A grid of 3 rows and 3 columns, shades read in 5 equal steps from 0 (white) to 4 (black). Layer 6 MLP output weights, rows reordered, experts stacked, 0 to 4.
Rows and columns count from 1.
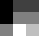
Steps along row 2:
down same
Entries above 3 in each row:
1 1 0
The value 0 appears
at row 3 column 2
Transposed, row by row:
4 4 2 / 3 2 0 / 3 2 1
